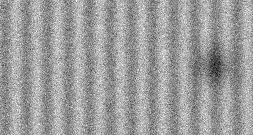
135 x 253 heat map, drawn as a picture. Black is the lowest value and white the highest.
Slope: none. Ninth with the lowest average: middle right. Dips: one, in the middle right. Stripes: upright, repeating 12 times.
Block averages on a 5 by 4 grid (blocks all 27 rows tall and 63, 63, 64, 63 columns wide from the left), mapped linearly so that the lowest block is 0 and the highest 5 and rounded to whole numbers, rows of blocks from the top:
5 5 5 5
5 5 5 4
5 5 5 0
5 5 5 4
5 5 5 5
